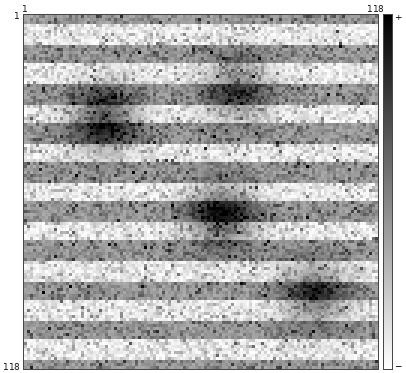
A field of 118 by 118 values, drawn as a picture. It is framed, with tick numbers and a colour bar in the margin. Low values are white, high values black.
Stripes: horizontal, repeating 9 times. Ninth with the highest average: centre. Bumps: four. Slope: none.
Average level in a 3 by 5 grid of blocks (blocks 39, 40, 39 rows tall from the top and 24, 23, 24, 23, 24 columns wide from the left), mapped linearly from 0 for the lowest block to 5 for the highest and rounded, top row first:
2 3 2 2 0
1 2 5 2 1
0 0 0 2 3
